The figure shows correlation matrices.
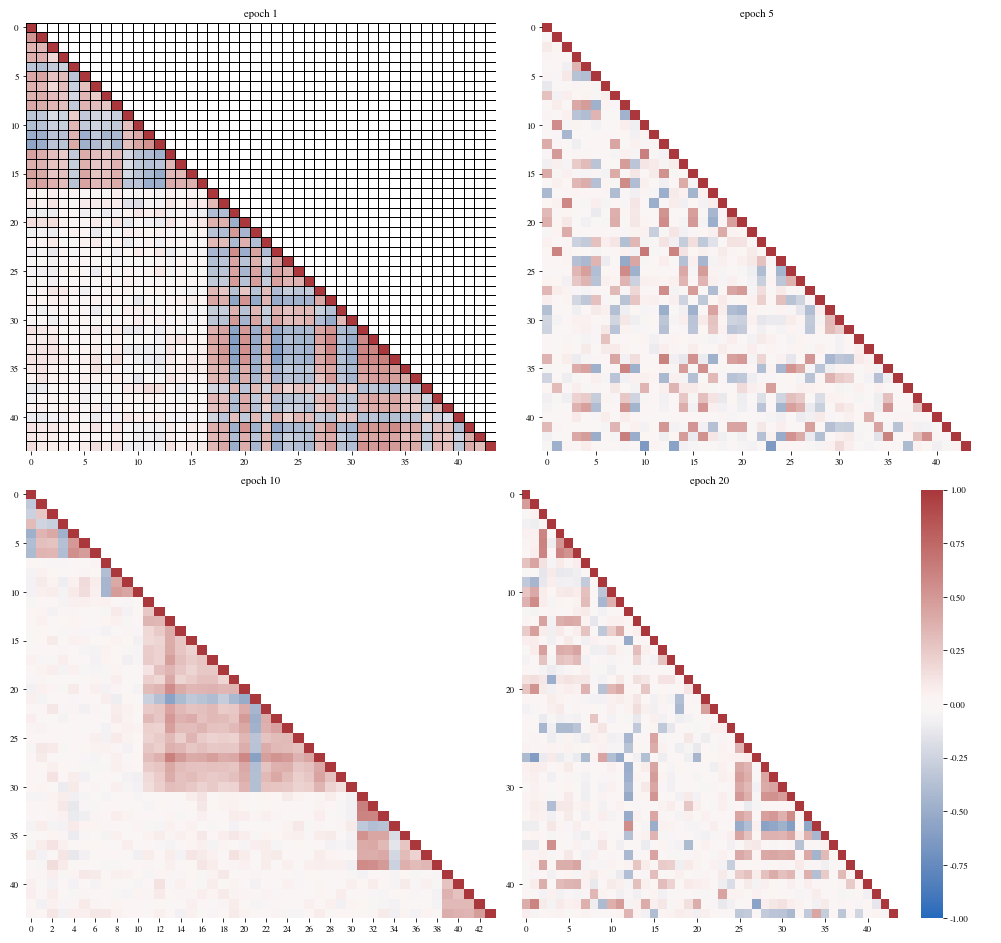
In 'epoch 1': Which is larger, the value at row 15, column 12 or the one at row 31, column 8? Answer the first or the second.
the second
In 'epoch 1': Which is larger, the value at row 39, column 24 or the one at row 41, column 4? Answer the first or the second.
the second
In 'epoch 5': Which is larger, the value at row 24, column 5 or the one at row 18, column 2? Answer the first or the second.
the second
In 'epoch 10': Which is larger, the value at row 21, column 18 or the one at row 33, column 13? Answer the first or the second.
the second
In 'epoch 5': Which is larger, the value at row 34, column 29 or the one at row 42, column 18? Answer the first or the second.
the second
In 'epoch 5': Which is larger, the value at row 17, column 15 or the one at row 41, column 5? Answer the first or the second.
the second
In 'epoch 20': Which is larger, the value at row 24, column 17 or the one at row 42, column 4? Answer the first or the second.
the second
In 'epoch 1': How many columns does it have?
44
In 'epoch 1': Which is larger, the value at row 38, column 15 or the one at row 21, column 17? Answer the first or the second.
the first
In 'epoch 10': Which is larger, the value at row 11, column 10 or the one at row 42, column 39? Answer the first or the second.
the second
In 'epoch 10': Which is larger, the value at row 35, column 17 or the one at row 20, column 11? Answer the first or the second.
the second
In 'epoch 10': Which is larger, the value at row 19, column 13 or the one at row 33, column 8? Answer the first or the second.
the first
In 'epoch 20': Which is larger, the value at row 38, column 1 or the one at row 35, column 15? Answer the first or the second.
the second
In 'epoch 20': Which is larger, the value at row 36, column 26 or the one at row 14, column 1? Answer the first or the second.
the second
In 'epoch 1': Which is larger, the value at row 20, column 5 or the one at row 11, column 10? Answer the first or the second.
the second
